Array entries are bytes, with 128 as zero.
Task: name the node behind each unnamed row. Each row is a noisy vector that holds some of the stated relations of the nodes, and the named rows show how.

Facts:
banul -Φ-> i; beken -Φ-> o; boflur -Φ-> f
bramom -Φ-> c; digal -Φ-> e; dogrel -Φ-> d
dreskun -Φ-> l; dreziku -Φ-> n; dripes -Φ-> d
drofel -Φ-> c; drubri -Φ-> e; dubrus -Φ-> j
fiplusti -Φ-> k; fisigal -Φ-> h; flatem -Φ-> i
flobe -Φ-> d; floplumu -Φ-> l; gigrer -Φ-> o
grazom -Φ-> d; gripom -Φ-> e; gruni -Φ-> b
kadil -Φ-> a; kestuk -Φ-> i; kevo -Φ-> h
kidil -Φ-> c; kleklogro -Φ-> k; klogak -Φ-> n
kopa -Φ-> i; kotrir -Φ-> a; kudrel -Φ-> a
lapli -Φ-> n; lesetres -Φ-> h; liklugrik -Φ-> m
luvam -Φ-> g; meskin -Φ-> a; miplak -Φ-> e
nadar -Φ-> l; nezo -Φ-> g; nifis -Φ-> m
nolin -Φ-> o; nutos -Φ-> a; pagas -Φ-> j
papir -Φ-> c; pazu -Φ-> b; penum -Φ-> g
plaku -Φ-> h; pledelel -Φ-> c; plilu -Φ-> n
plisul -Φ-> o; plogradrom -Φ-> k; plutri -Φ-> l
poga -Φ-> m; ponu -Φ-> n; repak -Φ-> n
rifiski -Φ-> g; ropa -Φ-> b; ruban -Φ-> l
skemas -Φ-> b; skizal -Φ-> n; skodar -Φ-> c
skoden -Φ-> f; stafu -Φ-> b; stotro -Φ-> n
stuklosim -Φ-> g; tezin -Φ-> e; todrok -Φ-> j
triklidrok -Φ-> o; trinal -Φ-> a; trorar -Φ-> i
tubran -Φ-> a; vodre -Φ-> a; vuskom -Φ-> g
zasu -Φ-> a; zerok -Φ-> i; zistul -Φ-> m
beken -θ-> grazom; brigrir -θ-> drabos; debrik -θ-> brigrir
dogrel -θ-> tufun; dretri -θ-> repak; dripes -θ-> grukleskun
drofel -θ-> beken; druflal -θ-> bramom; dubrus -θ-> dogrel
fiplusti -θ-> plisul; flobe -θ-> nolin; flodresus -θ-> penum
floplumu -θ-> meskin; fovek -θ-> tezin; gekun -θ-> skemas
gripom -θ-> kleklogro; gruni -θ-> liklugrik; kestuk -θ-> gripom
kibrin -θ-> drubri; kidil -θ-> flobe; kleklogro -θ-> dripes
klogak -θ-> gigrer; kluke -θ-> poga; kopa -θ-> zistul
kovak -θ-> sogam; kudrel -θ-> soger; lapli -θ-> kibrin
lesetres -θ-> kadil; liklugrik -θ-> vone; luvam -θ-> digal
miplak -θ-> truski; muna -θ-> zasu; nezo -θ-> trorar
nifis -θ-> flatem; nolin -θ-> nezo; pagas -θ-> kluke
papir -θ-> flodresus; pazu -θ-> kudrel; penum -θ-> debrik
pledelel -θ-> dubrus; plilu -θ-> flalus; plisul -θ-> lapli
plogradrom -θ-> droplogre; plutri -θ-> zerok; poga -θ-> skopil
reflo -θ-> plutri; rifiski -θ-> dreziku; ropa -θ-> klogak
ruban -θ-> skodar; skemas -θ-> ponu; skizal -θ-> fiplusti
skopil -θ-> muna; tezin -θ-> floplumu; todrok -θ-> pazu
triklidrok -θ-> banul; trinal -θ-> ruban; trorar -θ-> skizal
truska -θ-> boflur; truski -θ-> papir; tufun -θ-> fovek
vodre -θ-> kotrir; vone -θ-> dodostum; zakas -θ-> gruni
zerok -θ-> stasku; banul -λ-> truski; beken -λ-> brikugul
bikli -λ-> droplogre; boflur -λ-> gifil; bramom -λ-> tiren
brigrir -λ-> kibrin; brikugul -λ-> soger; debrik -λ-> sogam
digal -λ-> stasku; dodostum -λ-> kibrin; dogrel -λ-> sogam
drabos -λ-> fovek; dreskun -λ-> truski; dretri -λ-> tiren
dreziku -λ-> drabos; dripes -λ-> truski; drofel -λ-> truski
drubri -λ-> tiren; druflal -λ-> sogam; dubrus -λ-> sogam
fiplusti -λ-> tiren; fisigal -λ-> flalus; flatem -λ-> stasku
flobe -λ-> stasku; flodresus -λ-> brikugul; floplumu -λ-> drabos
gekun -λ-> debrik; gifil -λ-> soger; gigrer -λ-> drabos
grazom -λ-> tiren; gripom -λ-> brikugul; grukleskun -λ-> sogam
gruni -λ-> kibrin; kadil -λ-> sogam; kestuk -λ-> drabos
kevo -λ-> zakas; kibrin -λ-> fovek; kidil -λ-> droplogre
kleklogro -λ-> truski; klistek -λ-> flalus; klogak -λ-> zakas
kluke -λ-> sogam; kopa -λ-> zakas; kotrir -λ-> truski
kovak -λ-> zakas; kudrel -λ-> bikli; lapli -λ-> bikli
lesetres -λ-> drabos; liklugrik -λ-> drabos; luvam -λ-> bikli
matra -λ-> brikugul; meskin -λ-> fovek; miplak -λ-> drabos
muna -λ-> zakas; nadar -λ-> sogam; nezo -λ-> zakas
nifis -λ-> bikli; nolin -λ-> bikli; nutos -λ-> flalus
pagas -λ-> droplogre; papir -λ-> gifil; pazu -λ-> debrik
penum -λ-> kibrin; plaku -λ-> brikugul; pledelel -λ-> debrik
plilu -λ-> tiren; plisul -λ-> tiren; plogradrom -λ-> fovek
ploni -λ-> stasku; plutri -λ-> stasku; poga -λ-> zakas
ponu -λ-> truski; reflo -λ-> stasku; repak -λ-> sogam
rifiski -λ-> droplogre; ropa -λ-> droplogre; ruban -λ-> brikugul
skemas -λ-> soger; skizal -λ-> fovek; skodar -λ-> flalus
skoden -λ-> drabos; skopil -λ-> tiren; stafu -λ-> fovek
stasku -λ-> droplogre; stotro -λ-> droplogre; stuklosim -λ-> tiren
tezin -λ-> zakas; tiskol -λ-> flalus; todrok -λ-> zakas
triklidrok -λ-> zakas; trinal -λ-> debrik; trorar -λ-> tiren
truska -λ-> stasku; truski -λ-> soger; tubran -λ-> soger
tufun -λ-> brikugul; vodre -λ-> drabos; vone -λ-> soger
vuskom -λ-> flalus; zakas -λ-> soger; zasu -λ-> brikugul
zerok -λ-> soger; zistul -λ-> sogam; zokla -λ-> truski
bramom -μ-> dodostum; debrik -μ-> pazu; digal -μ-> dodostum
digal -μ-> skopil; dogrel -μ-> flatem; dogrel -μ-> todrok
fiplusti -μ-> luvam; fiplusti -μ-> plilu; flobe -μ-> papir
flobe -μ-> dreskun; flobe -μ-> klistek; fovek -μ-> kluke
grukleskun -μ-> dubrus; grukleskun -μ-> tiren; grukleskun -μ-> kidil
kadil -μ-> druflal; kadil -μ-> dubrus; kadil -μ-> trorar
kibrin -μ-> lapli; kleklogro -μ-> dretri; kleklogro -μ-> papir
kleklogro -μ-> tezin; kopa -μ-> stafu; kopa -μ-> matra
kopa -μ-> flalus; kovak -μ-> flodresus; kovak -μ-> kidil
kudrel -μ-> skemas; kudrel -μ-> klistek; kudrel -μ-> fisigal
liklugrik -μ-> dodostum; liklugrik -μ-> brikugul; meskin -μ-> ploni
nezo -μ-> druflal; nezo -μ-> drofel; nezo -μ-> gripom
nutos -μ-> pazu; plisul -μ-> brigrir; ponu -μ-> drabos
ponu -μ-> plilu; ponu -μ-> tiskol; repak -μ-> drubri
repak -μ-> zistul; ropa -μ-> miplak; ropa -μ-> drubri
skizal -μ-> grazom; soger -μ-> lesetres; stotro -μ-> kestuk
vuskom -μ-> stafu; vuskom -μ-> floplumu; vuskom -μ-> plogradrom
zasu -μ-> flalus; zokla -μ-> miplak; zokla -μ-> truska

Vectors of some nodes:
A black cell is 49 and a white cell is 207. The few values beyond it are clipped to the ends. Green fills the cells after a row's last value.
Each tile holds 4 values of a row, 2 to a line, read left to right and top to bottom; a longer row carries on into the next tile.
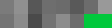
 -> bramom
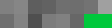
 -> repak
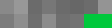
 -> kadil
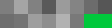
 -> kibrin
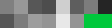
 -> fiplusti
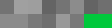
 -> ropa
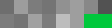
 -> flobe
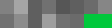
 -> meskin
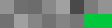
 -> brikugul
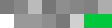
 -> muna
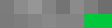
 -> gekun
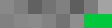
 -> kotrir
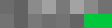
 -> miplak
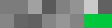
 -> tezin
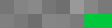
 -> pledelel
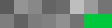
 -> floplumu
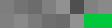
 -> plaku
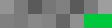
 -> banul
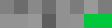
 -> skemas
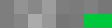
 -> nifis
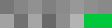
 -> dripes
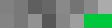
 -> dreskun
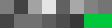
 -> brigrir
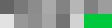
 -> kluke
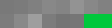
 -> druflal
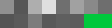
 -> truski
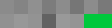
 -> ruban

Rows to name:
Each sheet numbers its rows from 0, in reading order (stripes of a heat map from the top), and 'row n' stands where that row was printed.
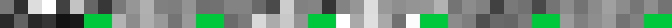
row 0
penum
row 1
pagas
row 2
trorar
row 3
poga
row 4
vuskom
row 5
zerok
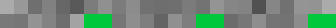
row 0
soger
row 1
nadar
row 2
grazom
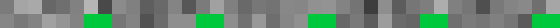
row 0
tufun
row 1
ponu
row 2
drofel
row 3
gigrer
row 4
flalus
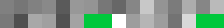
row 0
lesetres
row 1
skopil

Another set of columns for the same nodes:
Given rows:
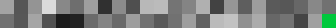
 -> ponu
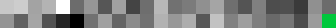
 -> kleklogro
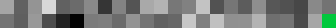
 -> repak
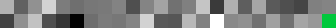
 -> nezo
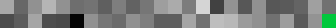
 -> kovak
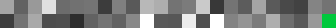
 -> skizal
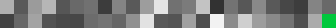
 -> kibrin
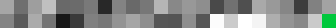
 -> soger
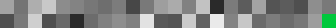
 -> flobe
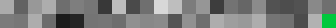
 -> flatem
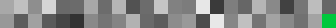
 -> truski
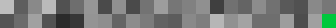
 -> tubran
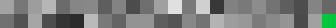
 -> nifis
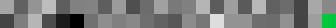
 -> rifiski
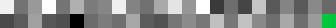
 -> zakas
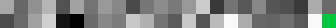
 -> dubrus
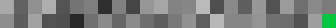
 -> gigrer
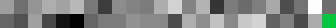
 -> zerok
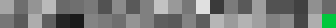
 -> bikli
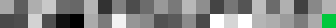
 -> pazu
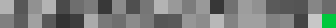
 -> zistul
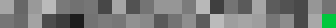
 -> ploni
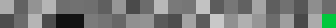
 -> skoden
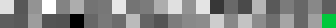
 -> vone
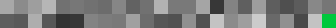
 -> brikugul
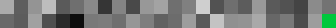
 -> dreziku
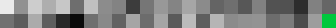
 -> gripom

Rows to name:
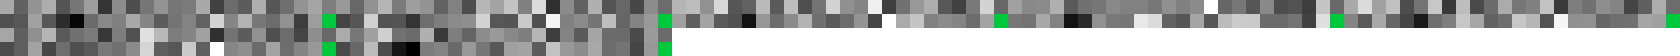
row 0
stafu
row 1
nolin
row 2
debrik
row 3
fovek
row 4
papir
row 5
plisul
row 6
plilu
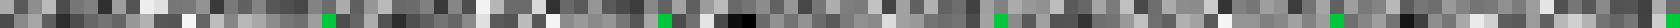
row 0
drubri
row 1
lapli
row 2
luvam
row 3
flodresus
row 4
tufun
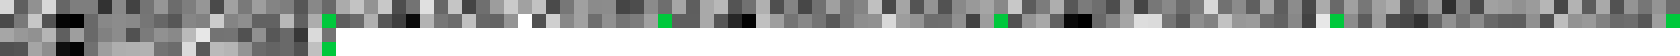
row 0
dreskun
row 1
miplak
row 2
ropa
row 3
floplumu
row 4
beken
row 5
pledelel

